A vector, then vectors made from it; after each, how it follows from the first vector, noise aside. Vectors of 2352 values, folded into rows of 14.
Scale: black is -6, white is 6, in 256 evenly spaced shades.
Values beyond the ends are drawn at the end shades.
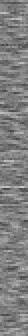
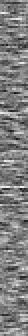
scaled up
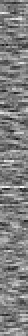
scaled up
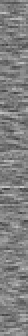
copied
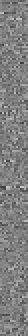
sign-scrambled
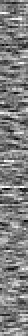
scaled up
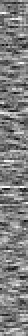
scaled up
